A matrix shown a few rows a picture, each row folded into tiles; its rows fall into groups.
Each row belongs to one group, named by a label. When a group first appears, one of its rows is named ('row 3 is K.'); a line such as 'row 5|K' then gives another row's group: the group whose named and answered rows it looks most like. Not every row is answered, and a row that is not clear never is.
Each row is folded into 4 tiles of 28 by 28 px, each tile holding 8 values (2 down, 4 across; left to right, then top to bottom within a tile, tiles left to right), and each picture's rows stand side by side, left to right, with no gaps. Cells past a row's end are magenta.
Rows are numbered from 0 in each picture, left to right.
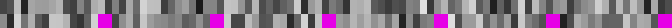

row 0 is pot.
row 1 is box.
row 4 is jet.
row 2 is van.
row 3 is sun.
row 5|box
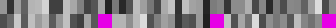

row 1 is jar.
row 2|jet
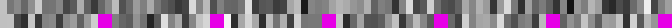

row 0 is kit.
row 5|sun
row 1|kit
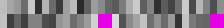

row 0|van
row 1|jet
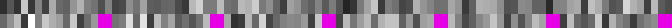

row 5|box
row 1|sun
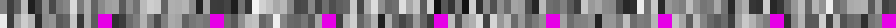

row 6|van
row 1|box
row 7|box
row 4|jet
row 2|pot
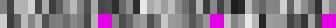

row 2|jar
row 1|pot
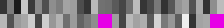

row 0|jet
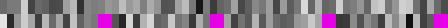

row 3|box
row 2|kit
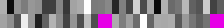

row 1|jet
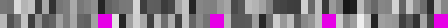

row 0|van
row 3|jar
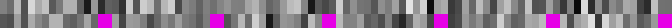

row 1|pot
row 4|pot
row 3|jar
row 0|box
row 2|box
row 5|jet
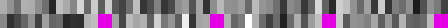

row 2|van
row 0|kit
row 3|van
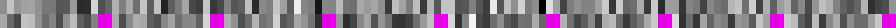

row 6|kit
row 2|jar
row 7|kit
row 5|kit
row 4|jar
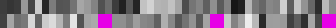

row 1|pot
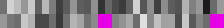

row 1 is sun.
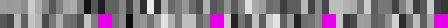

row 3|van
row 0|box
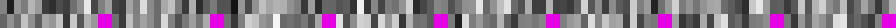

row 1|pot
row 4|pot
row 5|sun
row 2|pot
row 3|jet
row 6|kit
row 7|pot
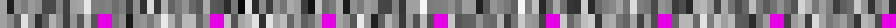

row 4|jar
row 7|box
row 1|jet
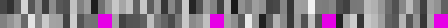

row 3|box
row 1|van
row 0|sun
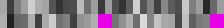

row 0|kit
